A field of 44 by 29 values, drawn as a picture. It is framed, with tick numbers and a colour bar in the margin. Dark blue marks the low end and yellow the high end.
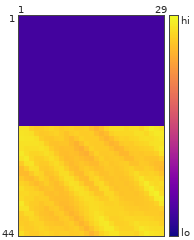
It is made of 2 by 1 panels. Panel 1,1: very low, flat. Panel 2,1: very high, slanting down to the right, faint in contrast.
